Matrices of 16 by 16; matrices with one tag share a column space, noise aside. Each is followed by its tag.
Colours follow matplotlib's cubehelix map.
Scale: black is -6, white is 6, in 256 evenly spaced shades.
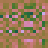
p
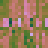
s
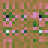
p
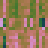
s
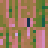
s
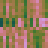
s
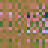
p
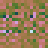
p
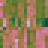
s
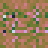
p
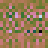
p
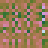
p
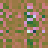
p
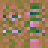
p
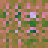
p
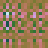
p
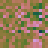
p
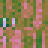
s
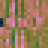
s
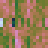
s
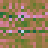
p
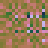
p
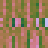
s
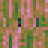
s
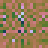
p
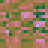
p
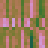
s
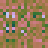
p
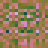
p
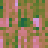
s
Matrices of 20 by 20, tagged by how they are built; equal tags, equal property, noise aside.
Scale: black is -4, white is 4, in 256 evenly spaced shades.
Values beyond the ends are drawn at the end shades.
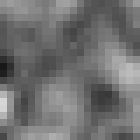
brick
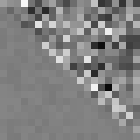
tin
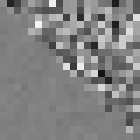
tin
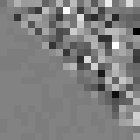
tin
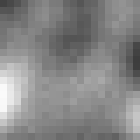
brick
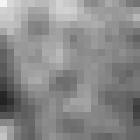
brick
